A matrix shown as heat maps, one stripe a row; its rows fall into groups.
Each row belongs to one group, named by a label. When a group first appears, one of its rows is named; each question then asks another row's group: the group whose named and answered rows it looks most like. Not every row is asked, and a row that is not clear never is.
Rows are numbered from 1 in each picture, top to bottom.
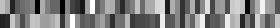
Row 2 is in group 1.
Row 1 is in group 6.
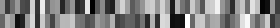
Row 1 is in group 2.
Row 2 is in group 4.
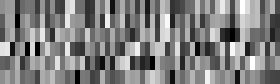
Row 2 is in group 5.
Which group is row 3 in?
4
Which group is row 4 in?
6
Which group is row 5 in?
1
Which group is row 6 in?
2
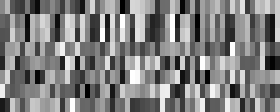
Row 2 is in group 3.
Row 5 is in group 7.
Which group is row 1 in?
6
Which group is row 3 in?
3
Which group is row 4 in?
4
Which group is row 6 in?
6
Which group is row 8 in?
1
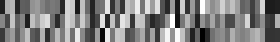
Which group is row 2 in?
3
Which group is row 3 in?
5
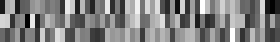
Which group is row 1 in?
7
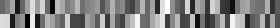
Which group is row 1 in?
4
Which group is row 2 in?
6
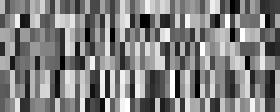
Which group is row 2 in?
1
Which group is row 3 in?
5
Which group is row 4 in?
7
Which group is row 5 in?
6
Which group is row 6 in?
3
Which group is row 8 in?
1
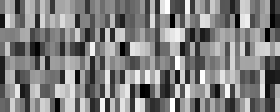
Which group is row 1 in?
4
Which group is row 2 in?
4
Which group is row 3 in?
5
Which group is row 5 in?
5
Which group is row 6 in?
7
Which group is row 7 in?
1
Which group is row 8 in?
3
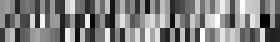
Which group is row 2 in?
2
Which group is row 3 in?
7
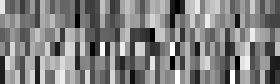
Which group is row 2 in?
2
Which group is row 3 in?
1
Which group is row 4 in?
3
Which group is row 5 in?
4
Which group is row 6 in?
4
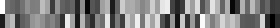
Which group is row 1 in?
2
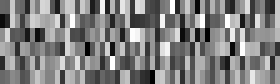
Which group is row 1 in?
3
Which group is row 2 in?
1
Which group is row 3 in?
6
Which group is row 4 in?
5
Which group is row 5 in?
4
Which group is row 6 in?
1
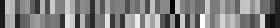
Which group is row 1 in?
5
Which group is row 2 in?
7
